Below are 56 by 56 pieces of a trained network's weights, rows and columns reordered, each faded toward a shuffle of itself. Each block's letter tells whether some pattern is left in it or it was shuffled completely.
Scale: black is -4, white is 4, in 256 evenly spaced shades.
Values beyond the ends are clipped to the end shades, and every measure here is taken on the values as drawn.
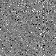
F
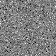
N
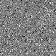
F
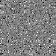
F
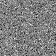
N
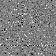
F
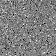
N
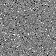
N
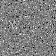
F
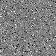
N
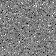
N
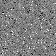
N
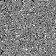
F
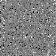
F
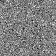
N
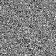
F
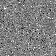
N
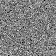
N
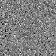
F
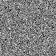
N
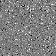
F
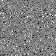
F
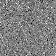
N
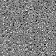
F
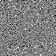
F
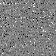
F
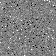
N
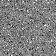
N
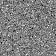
N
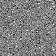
F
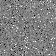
N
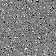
N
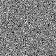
F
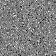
N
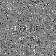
F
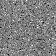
N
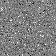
N
